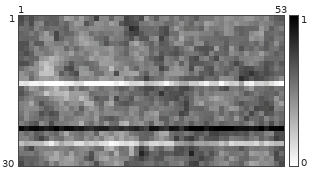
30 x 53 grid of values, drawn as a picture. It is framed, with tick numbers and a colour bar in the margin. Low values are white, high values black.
The middle left is the ninth with the lowest average. Rows 14, 23 and 26 stand out from the rest. The distribution is heavy-tailed on both sides. The bottom right is the ninth with the highest average. The grain runs across in streaks.
